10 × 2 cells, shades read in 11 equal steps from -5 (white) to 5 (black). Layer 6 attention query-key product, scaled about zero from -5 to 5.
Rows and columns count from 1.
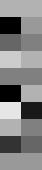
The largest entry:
5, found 2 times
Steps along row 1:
same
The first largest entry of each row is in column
1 1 1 2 1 1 2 2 1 1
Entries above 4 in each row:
0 1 0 0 0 1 0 0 0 0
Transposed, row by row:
-2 5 1 -3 0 5 -4 -2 3 -1 | -2 -1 0 -2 0 -2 4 0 1 -1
